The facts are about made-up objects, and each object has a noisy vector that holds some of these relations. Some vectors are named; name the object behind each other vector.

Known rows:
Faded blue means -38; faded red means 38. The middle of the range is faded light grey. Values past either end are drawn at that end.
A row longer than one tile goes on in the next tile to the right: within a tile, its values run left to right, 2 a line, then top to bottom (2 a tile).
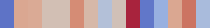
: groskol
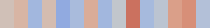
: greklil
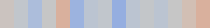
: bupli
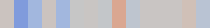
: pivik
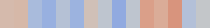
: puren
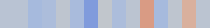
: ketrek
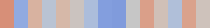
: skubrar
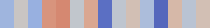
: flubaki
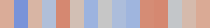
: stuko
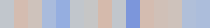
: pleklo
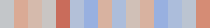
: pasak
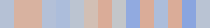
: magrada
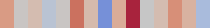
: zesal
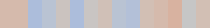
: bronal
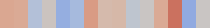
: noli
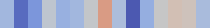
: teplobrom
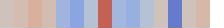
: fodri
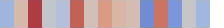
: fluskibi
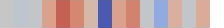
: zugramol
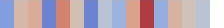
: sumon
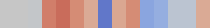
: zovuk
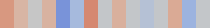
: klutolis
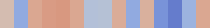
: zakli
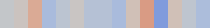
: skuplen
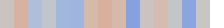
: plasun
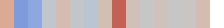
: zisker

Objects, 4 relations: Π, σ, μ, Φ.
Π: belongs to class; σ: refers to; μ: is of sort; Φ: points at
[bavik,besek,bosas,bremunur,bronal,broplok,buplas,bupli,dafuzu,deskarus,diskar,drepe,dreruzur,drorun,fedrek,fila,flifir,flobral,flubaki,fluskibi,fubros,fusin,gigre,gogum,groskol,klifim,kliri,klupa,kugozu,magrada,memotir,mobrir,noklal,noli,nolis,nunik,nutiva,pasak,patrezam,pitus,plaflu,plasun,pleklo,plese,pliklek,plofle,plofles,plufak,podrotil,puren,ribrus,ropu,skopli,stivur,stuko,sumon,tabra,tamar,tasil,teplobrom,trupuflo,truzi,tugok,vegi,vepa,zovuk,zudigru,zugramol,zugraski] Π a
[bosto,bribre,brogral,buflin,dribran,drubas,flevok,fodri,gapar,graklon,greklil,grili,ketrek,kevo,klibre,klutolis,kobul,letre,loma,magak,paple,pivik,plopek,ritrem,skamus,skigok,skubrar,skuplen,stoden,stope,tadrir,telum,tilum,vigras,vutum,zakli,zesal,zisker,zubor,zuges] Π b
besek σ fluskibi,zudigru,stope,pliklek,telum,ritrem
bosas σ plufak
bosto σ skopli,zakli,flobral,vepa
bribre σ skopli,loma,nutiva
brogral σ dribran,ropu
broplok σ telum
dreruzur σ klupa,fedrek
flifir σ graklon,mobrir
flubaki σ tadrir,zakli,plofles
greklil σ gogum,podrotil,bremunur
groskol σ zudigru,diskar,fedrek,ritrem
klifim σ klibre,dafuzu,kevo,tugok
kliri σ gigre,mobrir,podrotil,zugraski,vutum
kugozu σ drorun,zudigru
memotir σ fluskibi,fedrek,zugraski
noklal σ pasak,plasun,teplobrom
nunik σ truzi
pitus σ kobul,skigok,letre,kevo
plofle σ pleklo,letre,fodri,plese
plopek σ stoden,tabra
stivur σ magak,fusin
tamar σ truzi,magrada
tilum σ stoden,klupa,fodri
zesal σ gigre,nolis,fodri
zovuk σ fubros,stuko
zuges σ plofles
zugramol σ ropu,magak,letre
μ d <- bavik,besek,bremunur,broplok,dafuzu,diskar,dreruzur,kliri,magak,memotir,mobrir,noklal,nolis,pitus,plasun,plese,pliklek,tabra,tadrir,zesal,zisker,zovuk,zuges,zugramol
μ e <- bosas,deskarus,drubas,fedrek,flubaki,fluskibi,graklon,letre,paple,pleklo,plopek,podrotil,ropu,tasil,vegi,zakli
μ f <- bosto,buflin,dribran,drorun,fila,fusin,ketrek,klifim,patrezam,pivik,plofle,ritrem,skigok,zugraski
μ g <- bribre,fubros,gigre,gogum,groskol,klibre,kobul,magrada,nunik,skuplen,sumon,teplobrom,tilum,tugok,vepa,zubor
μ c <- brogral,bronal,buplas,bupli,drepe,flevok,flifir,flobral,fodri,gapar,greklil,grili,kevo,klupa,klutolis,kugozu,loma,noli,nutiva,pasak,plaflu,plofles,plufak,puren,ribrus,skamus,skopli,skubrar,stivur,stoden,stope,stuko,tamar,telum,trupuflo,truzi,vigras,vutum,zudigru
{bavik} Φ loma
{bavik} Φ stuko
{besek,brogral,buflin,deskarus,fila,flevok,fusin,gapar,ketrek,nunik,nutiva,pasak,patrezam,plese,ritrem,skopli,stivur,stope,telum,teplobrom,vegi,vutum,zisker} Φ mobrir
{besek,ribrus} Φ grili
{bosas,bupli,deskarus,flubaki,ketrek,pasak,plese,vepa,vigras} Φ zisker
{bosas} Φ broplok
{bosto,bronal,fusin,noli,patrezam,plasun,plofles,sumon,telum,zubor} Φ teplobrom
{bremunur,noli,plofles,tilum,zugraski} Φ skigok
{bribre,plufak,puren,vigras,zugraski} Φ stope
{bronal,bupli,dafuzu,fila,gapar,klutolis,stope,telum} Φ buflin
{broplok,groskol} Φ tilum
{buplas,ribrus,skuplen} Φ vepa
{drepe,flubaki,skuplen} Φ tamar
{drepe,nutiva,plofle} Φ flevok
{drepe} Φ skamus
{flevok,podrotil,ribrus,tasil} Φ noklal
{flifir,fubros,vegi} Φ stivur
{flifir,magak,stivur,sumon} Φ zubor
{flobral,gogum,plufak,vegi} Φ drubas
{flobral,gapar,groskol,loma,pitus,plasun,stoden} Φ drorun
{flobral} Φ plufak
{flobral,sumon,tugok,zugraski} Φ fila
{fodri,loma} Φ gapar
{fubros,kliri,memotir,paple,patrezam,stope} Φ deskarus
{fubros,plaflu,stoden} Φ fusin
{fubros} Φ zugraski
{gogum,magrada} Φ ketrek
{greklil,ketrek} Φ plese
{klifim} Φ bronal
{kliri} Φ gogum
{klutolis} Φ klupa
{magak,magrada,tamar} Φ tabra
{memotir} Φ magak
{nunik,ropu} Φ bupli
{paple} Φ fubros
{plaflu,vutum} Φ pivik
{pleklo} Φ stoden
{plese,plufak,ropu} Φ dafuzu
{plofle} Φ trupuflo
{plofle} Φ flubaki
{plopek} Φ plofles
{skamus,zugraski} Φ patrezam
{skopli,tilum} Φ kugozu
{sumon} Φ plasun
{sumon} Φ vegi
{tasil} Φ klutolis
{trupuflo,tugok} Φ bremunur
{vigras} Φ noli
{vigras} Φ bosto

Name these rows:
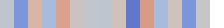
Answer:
vepa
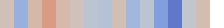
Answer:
dribran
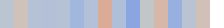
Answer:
plese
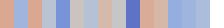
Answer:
letre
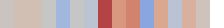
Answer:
stope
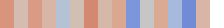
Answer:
truzi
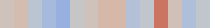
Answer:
bremunur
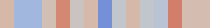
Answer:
tamar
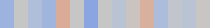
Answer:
vegi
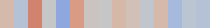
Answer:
graklon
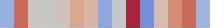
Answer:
besek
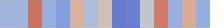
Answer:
gigre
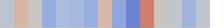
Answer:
ropu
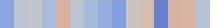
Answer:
nunik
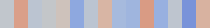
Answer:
flobral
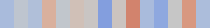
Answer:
plopek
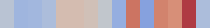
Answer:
kugozu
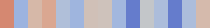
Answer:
kevo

